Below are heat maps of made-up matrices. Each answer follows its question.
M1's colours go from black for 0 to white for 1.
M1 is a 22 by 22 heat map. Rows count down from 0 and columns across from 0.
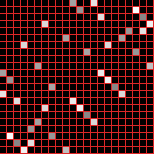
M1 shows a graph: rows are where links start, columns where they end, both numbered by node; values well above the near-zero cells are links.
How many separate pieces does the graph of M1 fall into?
2
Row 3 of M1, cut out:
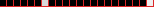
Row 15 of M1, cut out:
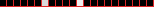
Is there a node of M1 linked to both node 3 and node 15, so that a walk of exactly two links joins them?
yes
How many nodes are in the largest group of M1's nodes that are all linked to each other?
2
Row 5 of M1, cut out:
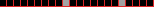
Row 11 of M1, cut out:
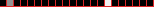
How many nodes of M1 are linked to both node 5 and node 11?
0
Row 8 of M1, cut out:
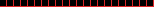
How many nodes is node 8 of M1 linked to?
0
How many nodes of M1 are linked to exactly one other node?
2
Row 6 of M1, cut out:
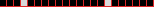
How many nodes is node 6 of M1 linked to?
2
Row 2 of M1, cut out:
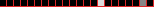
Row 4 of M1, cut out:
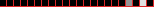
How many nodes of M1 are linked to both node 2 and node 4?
1
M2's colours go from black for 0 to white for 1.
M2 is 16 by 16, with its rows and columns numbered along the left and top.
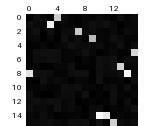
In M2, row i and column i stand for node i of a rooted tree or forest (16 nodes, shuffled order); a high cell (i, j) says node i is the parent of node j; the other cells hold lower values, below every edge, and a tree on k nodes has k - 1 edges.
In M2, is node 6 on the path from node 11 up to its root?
no
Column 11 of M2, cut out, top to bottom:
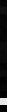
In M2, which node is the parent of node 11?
14
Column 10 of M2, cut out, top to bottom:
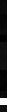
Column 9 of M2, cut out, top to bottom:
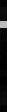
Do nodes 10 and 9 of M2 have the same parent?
no
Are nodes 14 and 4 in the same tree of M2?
yes
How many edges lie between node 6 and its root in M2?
0
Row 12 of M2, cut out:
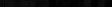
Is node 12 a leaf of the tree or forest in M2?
yes
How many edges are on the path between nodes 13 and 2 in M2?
2
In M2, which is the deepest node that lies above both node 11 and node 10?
14
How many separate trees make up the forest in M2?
5
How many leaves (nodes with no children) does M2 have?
7
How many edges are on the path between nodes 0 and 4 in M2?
1
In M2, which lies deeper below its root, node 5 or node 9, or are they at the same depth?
node 9
